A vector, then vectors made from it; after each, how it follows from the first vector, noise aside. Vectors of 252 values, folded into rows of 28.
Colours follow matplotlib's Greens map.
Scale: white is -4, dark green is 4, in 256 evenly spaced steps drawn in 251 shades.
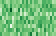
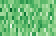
sign-scrambled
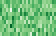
negated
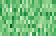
negated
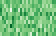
negated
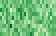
sign-scrambled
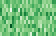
negated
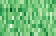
sign-scrambled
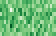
sign-scrambled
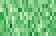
sign-scrambled
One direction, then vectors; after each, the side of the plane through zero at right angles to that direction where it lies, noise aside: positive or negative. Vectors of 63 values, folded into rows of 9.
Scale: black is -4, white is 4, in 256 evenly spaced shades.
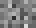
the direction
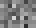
negative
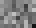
positive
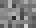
positive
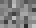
negative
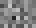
positive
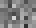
negative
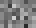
negative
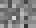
negative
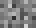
positive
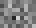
positive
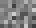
positive
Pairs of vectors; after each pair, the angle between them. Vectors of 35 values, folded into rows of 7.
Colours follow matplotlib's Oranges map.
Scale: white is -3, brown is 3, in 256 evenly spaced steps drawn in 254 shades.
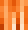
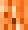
partly opposed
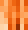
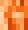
partly aligned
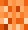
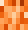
orthogonal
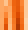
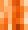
nearly parallel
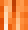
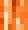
nearly parallel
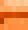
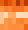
nearly opposite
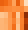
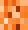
orthogonal
